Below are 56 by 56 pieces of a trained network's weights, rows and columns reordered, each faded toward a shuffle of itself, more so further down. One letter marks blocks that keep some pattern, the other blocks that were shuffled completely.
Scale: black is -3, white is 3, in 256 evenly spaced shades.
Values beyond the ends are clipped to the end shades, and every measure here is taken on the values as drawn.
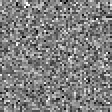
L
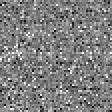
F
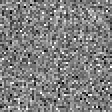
F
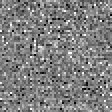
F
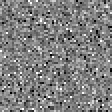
L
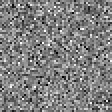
L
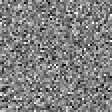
F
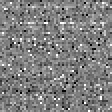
F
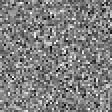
F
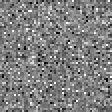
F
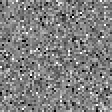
L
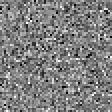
L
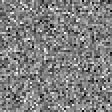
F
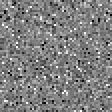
L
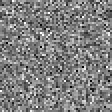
L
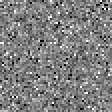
L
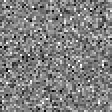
L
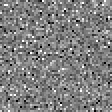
L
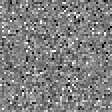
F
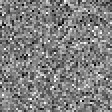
F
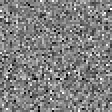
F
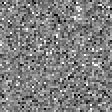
F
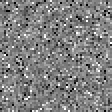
L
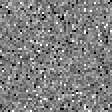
L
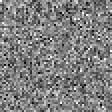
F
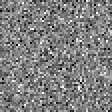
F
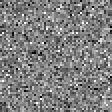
L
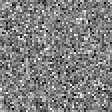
L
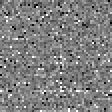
F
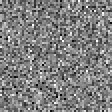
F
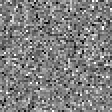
L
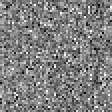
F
